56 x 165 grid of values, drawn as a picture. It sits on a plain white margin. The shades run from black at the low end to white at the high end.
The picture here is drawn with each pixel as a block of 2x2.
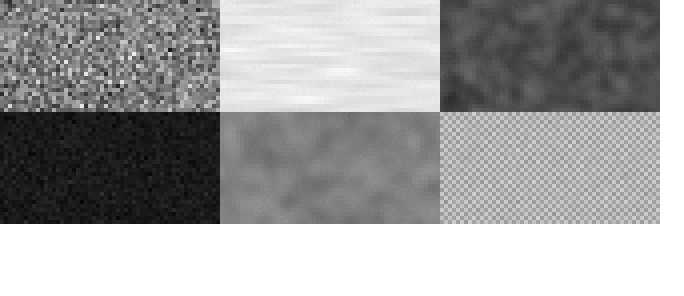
It is made of 2 by 3 panels. Panel 1,1: middling, fine-grained, strong in contrast. Panel 1,2: very high, streaked across, faint in contrast. Panel 1,3: low, blotchy, faint in contrast. Panel 2,1: very low, fine-grained, faint in contrast. Panel 2,2: middling, blotchy, faint in contrast. Panel 2,3: high, checkered.
